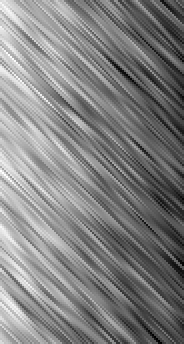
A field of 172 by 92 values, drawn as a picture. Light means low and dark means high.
The field climbs toward the right. Streaks slant down to the right. No single row or column stands out from its neighbours.
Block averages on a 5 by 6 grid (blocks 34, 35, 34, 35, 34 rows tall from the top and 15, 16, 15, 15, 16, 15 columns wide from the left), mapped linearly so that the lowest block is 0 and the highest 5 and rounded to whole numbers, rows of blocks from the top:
012345
012345
012345
012345
123345
